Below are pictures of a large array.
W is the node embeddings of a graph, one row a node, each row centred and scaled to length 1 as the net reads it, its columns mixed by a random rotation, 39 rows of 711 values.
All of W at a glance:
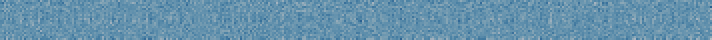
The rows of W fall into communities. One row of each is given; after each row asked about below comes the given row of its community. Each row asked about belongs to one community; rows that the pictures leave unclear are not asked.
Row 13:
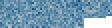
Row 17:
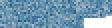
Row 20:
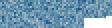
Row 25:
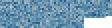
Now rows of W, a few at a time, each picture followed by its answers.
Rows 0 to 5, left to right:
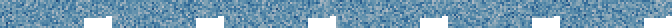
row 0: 17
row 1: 13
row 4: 25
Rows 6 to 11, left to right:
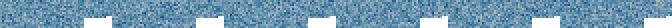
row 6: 20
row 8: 25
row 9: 17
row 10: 25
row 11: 20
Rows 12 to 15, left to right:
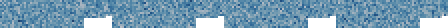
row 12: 17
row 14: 20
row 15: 17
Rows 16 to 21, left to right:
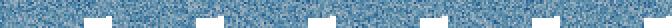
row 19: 17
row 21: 20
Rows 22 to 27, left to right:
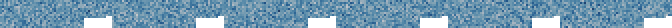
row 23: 20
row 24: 13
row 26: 20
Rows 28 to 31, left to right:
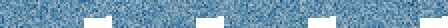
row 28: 20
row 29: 25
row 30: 17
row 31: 13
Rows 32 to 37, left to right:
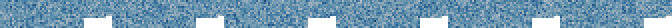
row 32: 20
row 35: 25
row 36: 20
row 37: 17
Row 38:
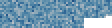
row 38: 17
